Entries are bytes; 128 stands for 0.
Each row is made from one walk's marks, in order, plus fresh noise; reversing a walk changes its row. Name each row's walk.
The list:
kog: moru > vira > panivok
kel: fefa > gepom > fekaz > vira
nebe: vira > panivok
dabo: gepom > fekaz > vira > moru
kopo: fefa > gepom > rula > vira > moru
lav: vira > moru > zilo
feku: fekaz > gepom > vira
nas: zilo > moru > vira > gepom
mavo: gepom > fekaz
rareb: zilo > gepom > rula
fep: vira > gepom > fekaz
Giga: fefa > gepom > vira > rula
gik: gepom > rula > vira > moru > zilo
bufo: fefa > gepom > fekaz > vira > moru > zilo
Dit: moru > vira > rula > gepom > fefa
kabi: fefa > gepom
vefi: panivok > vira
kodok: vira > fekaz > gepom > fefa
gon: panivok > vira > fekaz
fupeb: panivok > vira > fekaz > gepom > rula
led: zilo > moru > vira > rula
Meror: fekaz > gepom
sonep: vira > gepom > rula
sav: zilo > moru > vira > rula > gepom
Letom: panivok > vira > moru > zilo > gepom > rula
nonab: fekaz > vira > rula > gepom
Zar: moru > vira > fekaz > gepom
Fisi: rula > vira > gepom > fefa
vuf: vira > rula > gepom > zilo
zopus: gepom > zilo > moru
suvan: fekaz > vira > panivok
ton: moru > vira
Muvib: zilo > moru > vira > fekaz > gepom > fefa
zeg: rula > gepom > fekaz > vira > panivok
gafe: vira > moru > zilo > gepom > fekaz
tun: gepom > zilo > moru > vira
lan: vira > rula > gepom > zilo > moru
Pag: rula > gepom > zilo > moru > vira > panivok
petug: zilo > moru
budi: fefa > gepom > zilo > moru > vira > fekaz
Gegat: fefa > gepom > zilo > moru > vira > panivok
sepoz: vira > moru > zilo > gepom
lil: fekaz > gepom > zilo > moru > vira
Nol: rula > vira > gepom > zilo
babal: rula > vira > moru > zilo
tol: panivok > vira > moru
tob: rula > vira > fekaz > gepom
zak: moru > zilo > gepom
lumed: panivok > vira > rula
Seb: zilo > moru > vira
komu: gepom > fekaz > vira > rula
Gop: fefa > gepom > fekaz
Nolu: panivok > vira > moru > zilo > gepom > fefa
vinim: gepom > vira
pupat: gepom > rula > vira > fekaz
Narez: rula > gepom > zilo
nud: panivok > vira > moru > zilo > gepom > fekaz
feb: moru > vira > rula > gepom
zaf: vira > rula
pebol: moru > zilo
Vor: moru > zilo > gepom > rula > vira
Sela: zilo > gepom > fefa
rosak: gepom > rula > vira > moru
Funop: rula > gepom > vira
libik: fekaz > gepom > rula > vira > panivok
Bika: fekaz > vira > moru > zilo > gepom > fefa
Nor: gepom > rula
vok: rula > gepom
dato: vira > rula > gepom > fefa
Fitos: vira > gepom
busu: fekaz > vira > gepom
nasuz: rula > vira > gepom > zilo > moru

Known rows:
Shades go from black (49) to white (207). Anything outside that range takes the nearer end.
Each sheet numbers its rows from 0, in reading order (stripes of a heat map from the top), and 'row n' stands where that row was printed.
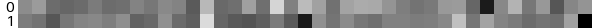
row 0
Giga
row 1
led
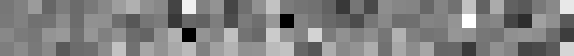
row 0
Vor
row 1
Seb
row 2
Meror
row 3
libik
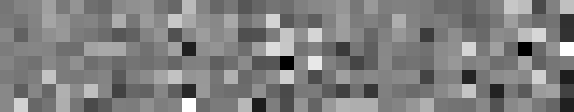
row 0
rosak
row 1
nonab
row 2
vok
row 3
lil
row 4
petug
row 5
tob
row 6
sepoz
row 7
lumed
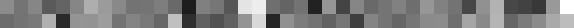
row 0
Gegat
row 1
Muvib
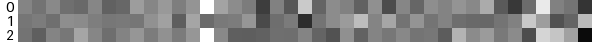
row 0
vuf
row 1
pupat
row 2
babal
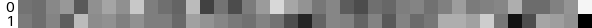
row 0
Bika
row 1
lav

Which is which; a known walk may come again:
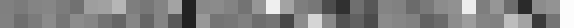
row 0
lil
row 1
zopus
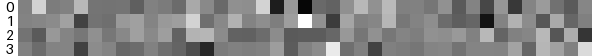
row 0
gon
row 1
zeg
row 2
gik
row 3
Sela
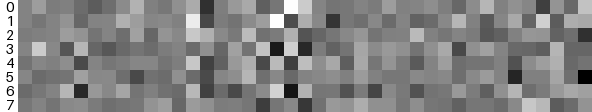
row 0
feku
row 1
bufo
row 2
nonab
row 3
vefi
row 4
kodok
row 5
Fitos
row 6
Muvib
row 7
pupat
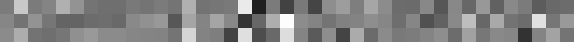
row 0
tol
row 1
Funop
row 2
Letom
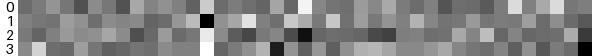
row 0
Fisi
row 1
Meror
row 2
sav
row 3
lumed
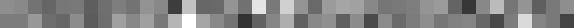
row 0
Giga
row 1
vuf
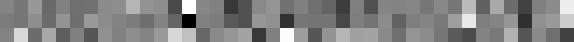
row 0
Vor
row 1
tun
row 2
fupeb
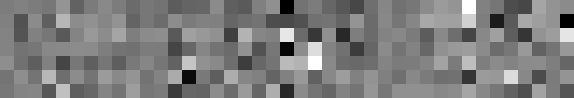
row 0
Seb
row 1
lav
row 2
Pag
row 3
petug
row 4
rareb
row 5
dabo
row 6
ton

